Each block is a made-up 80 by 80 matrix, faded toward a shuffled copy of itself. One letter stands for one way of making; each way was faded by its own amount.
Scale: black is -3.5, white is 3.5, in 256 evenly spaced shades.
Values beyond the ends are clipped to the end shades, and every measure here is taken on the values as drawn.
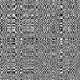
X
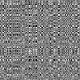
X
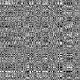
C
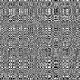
X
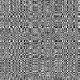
X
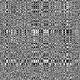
X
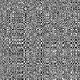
C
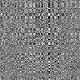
C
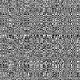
C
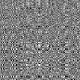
C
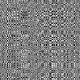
X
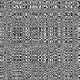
X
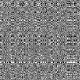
C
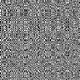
C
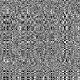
C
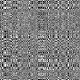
X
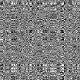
C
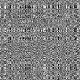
C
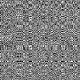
C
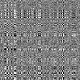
X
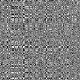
C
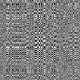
X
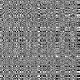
X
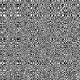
C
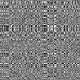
X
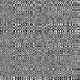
X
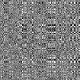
C
